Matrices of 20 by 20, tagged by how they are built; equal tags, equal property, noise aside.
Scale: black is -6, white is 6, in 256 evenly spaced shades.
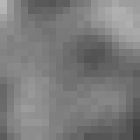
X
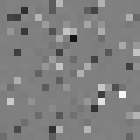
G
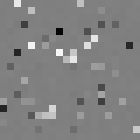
G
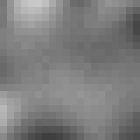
X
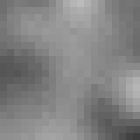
X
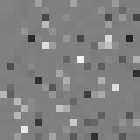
G
